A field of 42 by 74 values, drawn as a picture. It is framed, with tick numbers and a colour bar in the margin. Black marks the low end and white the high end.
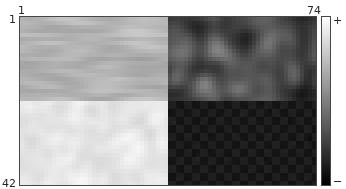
The table splits into 2 rows of 2 panels. Panel 1,1: high, streaked across, faint in contrast. Panel 1,2: low, blotchy. Panel 2,1: very high, blotchy, faint in contrast. Panel 2,2: very low, checkered, faint in contrast.
